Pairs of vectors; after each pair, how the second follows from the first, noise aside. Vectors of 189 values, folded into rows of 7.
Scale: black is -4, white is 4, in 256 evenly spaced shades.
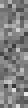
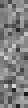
negated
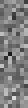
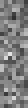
sign-scrambled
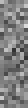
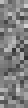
copied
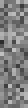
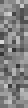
sign-scrambled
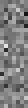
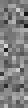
copied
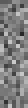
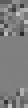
partly zeroed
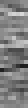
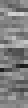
copied
